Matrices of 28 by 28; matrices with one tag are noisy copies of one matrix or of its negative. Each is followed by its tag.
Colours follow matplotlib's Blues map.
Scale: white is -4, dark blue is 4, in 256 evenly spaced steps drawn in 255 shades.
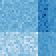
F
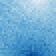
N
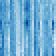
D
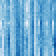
D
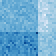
F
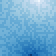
N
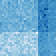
F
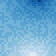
N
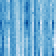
D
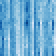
D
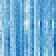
D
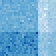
F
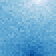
N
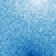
N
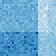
F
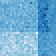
F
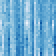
D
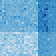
F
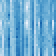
D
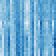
D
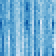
D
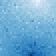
N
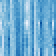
D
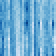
D
